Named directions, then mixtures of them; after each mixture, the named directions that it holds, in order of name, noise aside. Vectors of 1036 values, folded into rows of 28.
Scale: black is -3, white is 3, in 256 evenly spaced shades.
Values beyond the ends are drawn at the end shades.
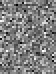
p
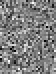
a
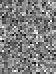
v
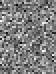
p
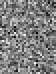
a, v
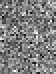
v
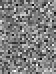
a, p, v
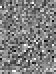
a, p, v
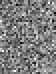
p, v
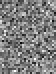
p, v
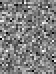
p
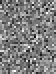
a, p, v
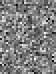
p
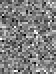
v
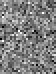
p, v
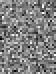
v
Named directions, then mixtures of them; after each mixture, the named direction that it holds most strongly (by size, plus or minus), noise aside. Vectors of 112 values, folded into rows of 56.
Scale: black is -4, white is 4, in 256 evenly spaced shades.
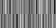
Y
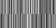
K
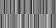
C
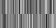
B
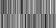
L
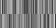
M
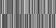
M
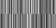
K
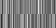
K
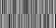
M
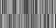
M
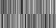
L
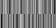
Y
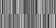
M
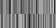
Y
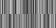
M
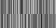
L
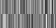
B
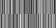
Y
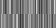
Y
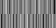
Y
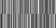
K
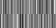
Y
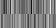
L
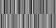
C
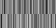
C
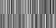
K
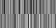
C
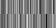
B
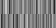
Y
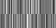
K
